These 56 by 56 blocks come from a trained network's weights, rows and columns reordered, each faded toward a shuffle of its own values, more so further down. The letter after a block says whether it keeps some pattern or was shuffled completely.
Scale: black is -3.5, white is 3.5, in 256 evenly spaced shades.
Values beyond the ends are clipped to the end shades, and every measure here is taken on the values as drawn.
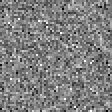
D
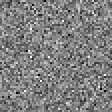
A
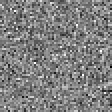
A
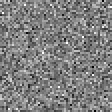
D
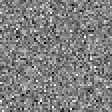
A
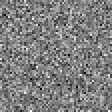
D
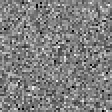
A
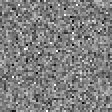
A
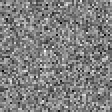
D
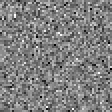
D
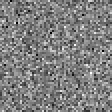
A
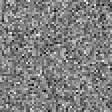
D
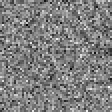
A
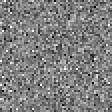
A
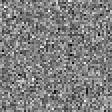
D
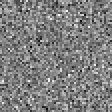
D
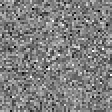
D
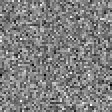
D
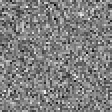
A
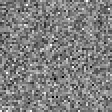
D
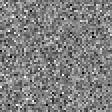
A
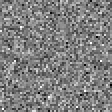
D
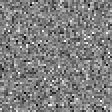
D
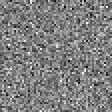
D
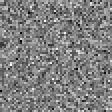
A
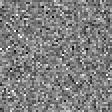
D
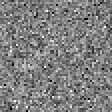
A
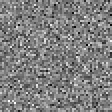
A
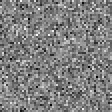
A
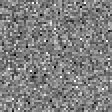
D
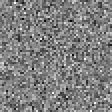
D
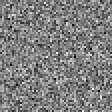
D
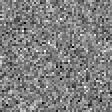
D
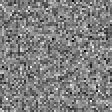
D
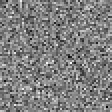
D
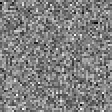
A
